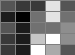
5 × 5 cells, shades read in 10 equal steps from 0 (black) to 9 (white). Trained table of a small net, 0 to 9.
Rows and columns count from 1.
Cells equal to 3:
4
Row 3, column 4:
4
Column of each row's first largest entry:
4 4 5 4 3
